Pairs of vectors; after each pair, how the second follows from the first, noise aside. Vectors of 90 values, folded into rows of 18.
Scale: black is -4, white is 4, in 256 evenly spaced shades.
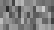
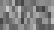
negated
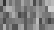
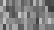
negated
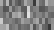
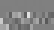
partly zeroed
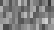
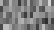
negated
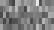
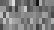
negated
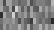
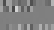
partly zeroed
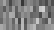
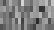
negated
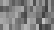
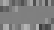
partly zeroed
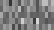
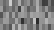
negated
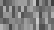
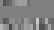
partly zeroed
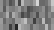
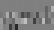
partly zeroed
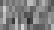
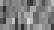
negated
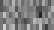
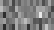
negated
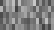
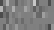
partly zeroed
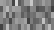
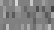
partly zeroed
